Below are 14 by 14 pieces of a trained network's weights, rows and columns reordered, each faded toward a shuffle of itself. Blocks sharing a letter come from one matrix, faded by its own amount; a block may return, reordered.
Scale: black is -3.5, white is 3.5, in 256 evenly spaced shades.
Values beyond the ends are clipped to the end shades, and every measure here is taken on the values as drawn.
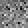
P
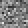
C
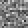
C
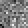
P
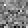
P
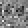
P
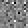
P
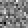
C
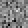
P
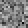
C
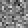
C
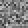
C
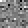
P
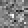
P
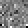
P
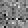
P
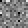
P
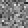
C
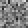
C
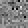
P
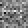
C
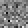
P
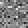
P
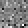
P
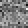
C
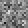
C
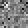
P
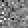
P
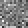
P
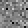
P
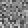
C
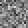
C
